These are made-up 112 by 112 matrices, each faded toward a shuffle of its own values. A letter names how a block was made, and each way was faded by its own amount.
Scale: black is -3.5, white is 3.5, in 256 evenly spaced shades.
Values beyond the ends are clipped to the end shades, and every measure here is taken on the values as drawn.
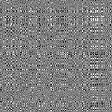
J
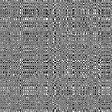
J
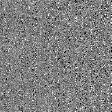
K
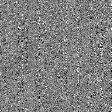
K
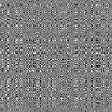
J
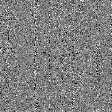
K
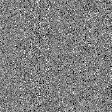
K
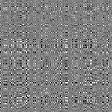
J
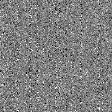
K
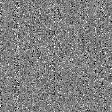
K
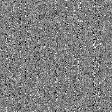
K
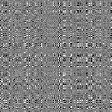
J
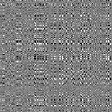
J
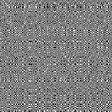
J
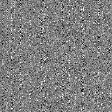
K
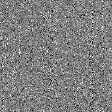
K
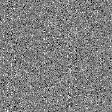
K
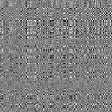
J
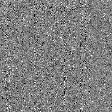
K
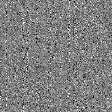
K
